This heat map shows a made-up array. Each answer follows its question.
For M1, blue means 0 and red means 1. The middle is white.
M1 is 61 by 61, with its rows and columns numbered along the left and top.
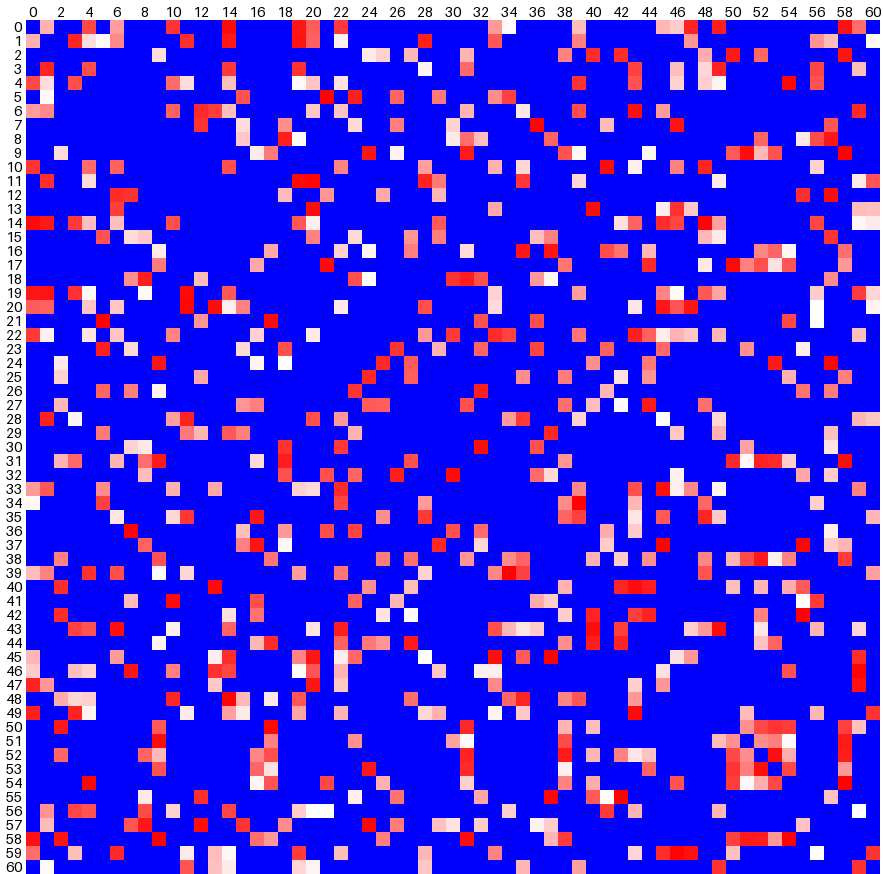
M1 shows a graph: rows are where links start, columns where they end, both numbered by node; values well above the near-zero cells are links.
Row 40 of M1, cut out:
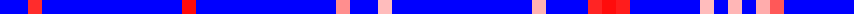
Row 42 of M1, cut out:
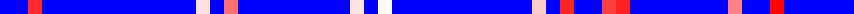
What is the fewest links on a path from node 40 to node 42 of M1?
1
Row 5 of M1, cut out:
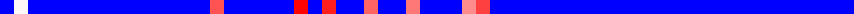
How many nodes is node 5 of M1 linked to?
8
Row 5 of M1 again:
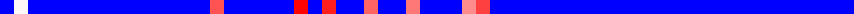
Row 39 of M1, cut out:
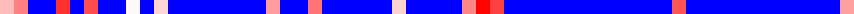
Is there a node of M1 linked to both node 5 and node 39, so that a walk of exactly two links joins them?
yes
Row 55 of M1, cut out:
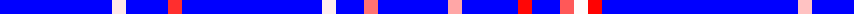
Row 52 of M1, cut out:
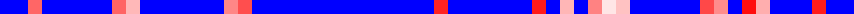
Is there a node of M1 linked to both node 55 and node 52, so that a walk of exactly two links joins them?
yes
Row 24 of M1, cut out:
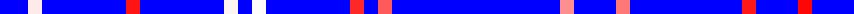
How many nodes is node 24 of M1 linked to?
10
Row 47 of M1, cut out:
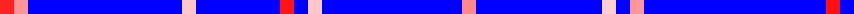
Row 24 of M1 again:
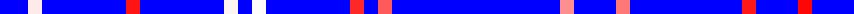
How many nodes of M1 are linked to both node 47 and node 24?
0
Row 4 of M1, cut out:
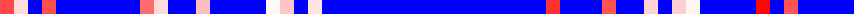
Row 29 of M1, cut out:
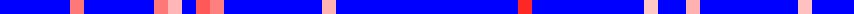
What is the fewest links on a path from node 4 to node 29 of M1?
2
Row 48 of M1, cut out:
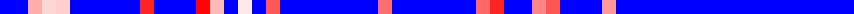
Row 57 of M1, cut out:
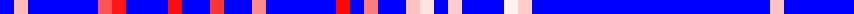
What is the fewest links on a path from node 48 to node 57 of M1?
2
